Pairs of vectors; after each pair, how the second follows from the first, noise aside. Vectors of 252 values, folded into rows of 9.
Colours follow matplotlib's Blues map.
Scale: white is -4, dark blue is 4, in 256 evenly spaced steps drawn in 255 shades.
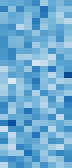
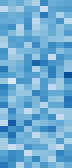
sign-scrambled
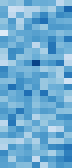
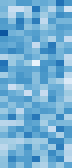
sign-scrambled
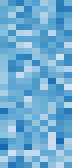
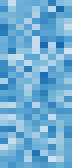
wrapped around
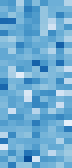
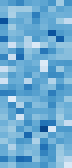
wrapped around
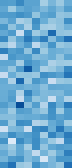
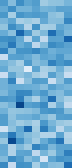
sign-scrambled
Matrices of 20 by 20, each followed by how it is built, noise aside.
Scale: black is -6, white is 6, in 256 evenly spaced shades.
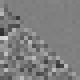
lower triangular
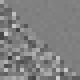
lower triangular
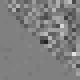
upper triangular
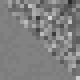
upper triangular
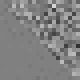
upper triangular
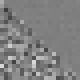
lower triangular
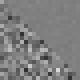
lower triangular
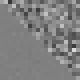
upper triangular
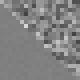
upper triangular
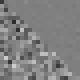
lower triangular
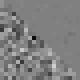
lower triangular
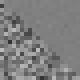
lower triangular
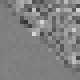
upper triangular
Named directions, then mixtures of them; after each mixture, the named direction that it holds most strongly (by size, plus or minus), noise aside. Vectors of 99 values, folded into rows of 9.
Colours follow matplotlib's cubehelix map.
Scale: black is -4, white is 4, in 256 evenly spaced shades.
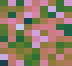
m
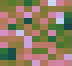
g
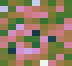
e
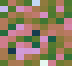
e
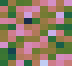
g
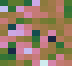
e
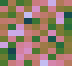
g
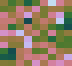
g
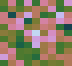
m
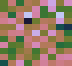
m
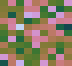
m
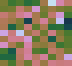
g
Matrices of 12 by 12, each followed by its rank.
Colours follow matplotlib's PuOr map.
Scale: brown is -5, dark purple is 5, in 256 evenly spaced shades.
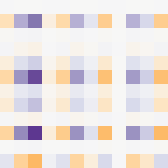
one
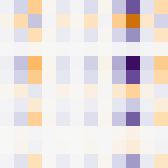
one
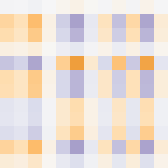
one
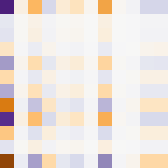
one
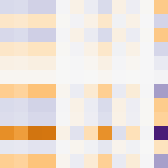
one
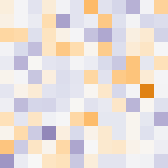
full rank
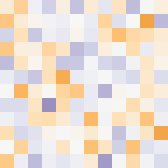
full rank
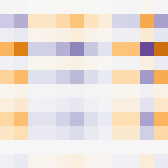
one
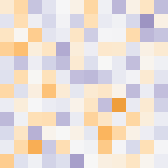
full rank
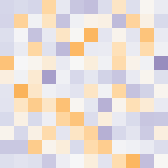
full rank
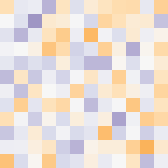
full rank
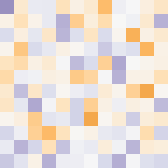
full rank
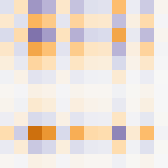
one
